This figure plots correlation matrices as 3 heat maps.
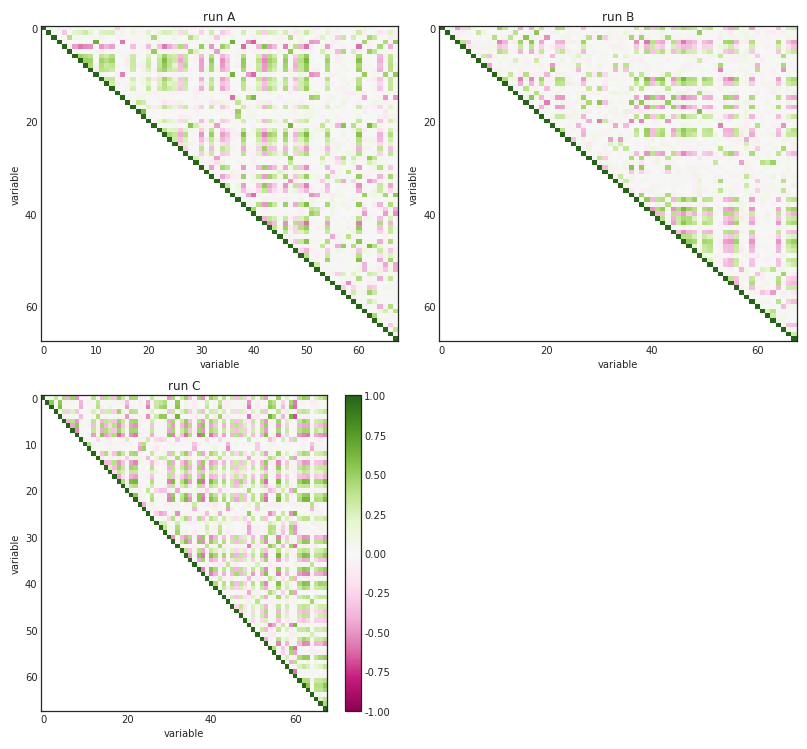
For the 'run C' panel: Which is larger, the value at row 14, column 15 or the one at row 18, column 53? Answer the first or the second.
the first
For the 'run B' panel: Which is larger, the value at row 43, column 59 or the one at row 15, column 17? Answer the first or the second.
the second
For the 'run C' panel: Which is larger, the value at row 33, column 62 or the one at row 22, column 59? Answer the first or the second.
the first
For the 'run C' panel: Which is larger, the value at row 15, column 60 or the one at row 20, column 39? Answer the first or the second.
the first
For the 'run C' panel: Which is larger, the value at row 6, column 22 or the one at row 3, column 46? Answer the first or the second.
the second
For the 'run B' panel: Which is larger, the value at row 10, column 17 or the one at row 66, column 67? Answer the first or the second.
the second
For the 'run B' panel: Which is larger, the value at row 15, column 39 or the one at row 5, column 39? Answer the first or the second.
the second
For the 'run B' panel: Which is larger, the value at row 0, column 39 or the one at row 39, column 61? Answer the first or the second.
the first
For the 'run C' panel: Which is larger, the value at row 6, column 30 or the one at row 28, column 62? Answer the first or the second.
the first
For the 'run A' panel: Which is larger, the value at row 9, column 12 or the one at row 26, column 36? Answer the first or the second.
the first
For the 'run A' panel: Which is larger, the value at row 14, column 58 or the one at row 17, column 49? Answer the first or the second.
the second
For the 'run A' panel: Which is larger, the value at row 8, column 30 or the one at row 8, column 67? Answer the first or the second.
the second
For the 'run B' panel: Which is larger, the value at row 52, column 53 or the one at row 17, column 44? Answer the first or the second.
the second
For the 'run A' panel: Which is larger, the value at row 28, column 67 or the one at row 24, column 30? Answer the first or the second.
the first
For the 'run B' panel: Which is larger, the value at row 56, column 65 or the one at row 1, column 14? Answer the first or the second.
the second
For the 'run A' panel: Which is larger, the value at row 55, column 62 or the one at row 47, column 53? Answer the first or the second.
the second
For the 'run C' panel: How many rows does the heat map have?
68
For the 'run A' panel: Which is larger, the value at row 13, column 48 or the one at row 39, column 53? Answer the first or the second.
the second
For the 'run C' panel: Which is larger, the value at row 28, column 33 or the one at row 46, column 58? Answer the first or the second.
the first
